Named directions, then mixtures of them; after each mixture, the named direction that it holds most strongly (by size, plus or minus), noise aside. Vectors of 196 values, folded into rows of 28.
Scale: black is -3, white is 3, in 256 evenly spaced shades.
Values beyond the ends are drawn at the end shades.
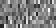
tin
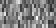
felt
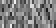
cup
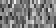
cup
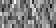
cup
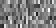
tin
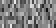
cup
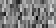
felt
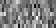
felt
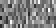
tin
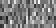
tin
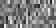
tin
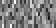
cup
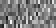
tin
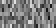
cup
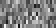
tin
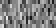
tin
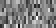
tin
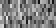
tin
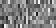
tin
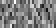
cup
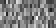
felt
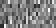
tin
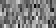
felt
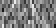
cup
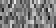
cup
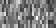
felt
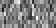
felt
